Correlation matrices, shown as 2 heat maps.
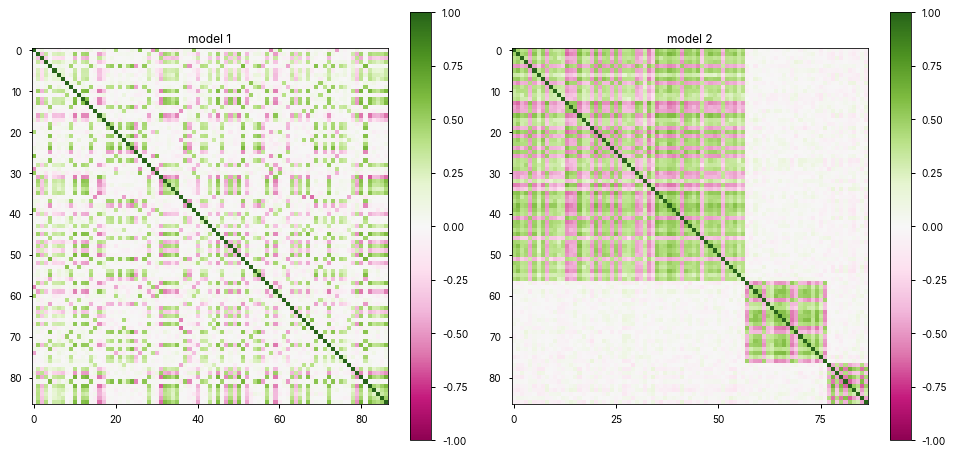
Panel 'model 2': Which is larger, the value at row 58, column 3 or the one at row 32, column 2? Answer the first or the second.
the second
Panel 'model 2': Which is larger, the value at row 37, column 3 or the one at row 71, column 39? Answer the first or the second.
the first
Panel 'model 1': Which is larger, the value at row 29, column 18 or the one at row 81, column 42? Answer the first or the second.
the second
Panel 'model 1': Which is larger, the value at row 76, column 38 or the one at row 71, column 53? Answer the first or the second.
the second
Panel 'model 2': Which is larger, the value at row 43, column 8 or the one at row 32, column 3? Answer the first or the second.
the second
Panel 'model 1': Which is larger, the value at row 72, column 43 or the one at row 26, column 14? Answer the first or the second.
the first
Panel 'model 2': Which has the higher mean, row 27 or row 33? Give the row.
27
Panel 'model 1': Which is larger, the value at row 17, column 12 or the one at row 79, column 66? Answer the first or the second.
the second
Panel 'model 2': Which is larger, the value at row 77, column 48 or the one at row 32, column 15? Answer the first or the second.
the first
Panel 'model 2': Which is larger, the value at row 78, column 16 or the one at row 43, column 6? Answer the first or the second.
the second
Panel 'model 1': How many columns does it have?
87
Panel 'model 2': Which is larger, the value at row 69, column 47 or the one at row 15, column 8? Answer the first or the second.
the second
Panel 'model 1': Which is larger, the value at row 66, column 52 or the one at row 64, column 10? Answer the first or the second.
the first
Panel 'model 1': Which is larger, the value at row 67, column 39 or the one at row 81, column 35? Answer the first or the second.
the second
